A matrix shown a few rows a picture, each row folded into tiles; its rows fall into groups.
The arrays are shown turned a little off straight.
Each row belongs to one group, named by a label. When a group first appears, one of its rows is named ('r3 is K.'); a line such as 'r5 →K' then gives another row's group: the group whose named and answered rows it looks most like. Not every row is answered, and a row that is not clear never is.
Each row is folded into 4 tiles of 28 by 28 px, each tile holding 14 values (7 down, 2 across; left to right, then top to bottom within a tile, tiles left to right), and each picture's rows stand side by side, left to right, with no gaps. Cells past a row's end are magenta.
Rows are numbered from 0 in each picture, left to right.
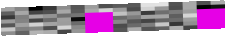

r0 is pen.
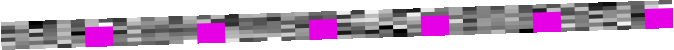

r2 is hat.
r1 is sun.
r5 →pen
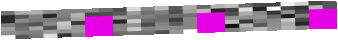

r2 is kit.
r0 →hat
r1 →sun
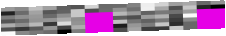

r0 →hat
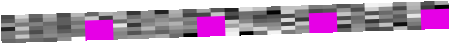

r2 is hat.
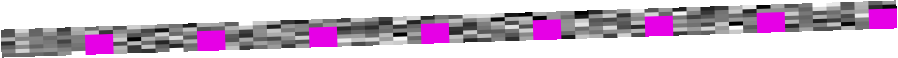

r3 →hat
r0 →sun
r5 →kit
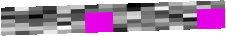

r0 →hat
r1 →kit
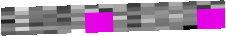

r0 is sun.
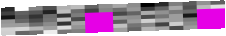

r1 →pen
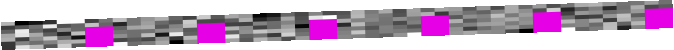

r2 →pen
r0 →kit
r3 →sun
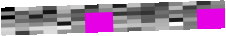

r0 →hat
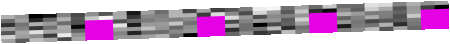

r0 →pen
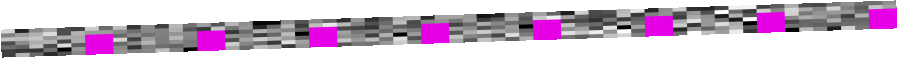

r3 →hat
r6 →kit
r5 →hat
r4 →pen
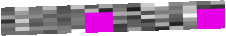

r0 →sun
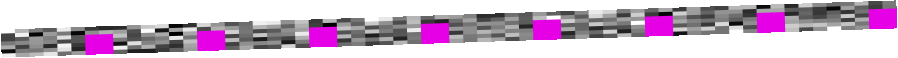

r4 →pen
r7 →hat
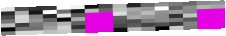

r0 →kit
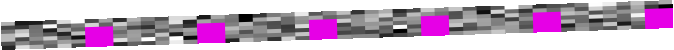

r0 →kit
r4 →kit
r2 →kit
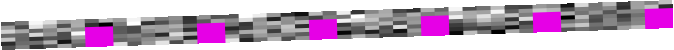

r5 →sun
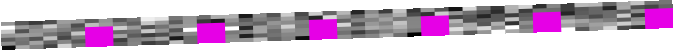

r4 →hat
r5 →hat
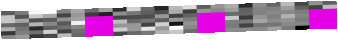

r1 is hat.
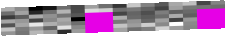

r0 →pen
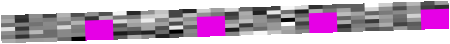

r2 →kit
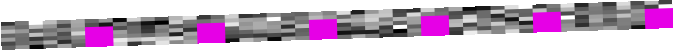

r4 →kit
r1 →hat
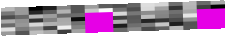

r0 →pen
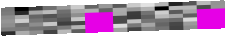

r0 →kit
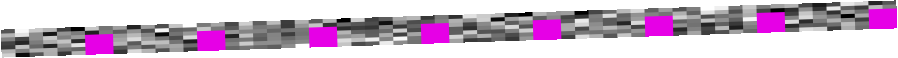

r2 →sun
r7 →kit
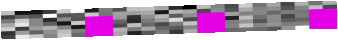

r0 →kit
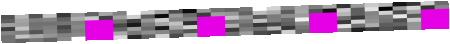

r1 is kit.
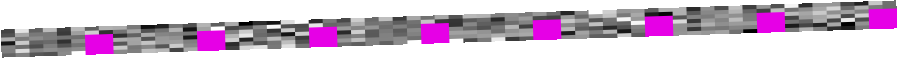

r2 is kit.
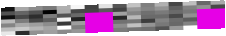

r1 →sun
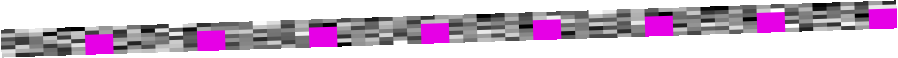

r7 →pen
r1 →kit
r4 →pen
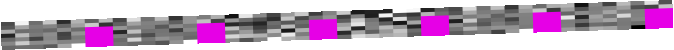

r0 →sun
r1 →sun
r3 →kit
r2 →hat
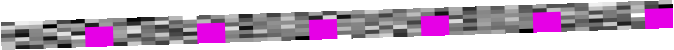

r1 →kit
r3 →hat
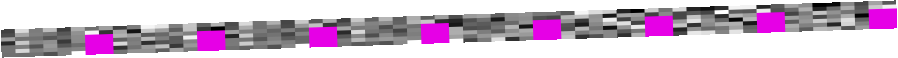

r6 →kit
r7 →pen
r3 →sun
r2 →sun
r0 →sun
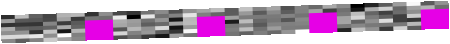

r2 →sun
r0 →hat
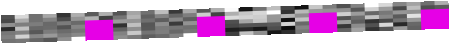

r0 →sun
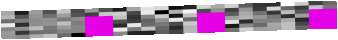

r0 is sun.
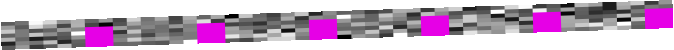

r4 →kit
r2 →hat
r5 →hat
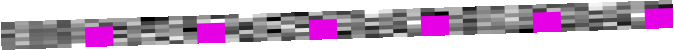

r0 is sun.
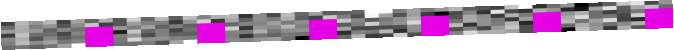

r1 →sun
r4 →kit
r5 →kit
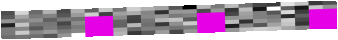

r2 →kit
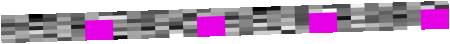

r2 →pen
